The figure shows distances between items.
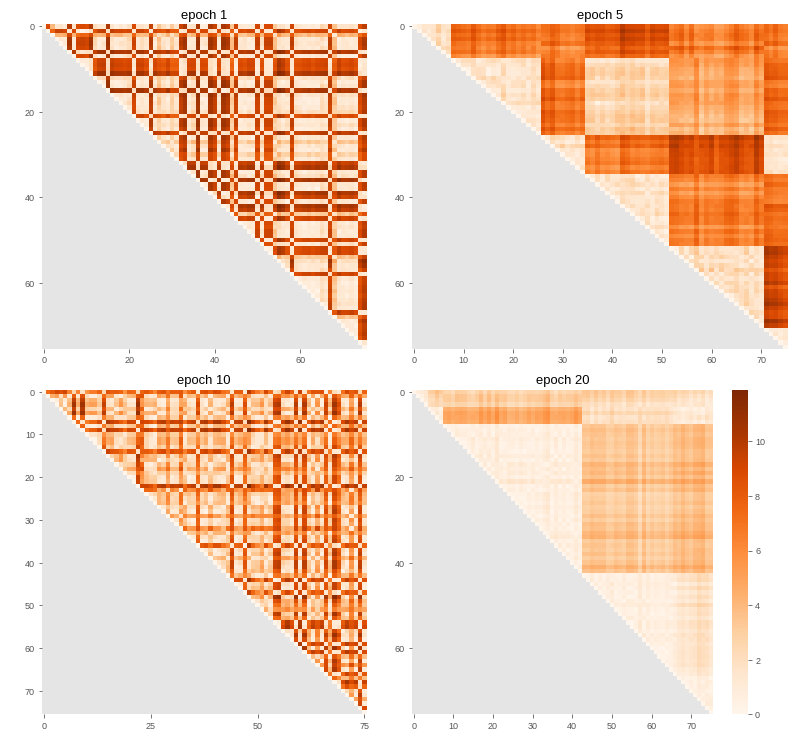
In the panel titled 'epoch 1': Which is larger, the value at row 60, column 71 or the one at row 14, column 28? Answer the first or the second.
the second
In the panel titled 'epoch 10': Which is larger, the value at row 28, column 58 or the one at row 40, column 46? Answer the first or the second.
the second
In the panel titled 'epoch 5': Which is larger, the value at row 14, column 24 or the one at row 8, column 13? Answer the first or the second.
the first
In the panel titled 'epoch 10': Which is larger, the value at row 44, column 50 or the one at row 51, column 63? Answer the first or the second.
the first
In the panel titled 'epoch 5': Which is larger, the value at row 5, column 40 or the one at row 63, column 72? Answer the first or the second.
the second
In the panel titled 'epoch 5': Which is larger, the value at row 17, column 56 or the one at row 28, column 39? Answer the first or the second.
the second
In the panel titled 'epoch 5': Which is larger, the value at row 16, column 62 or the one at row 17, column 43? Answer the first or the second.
the first
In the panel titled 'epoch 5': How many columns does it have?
76
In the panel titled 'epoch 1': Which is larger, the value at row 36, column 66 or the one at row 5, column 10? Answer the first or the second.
the first
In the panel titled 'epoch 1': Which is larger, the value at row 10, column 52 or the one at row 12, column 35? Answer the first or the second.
the second
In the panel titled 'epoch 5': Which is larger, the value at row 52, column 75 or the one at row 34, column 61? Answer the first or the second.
the first
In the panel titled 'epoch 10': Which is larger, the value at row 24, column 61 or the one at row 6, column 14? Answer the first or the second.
the first
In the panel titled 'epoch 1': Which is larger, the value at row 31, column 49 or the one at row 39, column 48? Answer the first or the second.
the second
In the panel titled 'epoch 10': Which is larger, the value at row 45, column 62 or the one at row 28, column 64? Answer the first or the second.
the second
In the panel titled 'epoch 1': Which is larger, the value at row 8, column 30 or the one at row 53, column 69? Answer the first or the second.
the second
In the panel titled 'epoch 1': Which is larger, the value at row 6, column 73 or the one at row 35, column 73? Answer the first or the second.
the first
